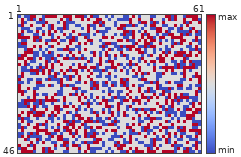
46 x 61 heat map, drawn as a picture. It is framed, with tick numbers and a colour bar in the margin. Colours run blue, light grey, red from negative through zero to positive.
Symmetry: a half turn. Seam: none. Average level on the scale: 50%. Grain: fine. Odd rows or columns: none.
